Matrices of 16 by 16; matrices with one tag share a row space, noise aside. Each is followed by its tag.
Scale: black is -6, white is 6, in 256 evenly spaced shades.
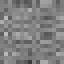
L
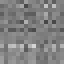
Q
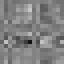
L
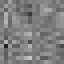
L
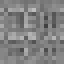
Q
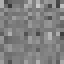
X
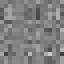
X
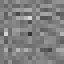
L
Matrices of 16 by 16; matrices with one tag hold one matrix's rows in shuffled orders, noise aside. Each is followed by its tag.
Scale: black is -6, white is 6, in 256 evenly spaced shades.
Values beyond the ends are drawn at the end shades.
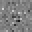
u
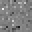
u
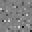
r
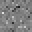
u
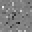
u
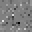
u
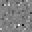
r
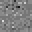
u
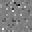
u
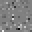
u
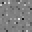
r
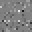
r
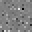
r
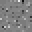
r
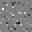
u
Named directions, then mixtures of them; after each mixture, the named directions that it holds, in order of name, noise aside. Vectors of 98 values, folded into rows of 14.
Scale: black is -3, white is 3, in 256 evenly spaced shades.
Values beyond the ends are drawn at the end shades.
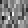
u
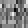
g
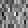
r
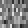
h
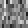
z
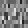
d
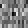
g, r, u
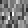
u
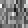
g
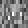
d, h, u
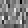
d, z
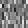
d, g, r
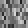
d, r, z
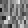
h, r, u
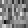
h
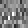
d, g, u
